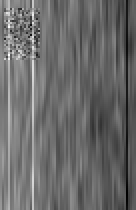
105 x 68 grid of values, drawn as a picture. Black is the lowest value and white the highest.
There is an overall slope up to the left. Streaks run downward. An odd patch, rougher than its surroundings, sits in the top left. Columns 5, 17 and 64 differ from the columns beside them. The top left is the roughest part. The distribution is heavy-tailed on both sides.
